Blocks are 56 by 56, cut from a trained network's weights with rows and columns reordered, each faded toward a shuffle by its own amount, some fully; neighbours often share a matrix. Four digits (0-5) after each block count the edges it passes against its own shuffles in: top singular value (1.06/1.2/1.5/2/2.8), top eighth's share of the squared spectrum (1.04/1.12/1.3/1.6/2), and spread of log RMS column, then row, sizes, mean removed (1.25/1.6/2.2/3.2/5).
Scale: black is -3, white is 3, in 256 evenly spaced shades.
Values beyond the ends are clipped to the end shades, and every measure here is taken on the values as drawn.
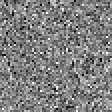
1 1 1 0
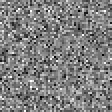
2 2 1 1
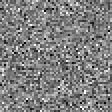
2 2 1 0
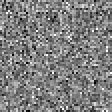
2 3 1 1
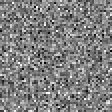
1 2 0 0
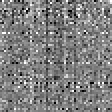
3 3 0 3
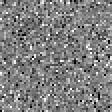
1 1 0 1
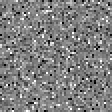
0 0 0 0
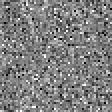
1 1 0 1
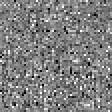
1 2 0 2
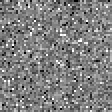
0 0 0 1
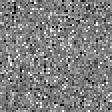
0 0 0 0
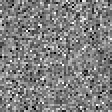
0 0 0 0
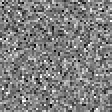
0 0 0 0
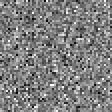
2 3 1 1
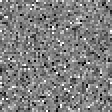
0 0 0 0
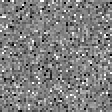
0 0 0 0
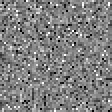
0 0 0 0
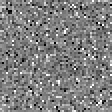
0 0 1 0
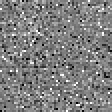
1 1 0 0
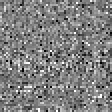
2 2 0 2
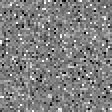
0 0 0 0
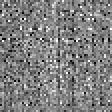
3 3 0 3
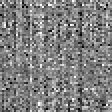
3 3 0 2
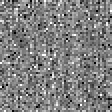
2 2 0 1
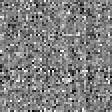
2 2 0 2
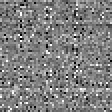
2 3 2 0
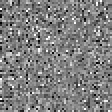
2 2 2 0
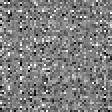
2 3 3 0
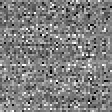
2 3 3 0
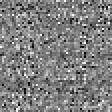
2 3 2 1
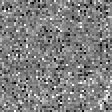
1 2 1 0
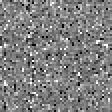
1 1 2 0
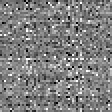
3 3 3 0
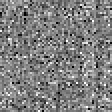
2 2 0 2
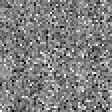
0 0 0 1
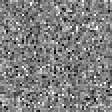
1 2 0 2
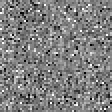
0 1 0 1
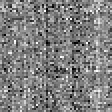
3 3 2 3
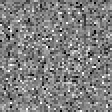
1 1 0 0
